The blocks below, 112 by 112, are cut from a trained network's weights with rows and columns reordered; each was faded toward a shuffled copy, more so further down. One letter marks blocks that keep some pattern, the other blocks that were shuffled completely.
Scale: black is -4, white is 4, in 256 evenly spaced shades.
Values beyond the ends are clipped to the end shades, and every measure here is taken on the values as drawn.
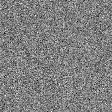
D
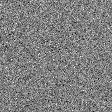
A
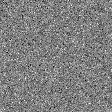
A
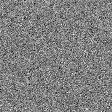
A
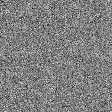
D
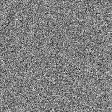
D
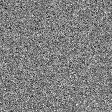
A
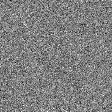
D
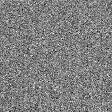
D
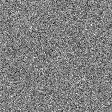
A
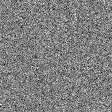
A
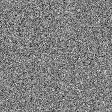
A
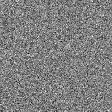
D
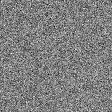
A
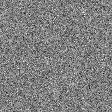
A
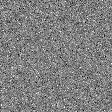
A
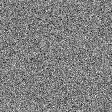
A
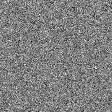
D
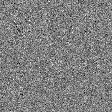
D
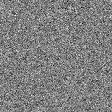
A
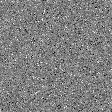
A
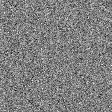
D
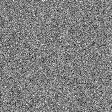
D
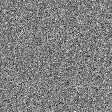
A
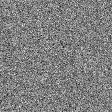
A
